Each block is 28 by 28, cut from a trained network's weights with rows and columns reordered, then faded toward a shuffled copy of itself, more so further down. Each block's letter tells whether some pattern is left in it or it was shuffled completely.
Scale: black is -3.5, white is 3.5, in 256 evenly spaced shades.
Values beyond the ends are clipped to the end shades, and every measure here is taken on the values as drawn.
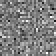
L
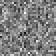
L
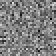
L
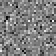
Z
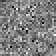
Z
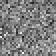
Z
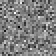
L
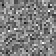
Z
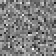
L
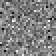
Z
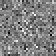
L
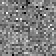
L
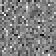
L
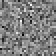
Z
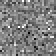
Z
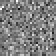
L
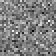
L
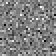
Z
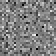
L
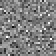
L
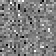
L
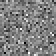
Z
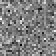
L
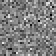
L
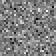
Z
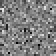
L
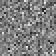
Z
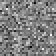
Z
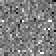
Z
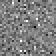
L
